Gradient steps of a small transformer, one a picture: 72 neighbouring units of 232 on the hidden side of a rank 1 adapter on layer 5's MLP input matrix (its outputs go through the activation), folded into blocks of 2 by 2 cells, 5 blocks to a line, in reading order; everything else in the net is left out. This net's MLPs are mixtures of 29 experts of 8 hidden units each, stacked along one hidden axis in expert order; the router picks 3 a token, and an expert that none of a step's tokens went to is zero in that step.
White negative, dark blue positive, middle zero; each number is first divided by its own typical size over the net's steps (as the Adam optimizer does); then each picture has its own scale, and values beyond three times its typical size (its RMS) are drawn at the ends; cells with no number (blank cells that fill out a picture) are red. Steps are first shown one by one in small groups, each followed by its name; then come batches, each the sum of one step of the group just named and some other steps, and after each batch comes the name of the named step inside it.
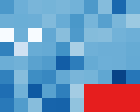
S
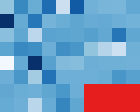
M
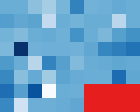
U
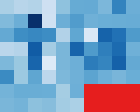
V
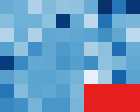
S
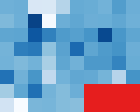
V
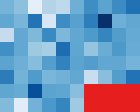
S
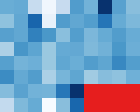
V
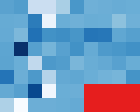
U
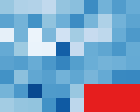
S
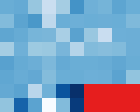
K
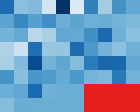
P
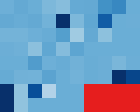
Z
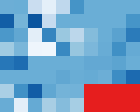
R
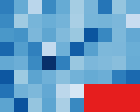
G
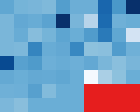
P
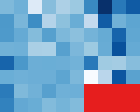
R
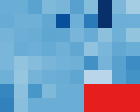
Z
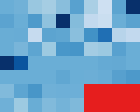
R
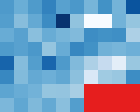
G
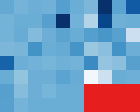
P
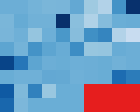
Z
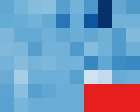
P
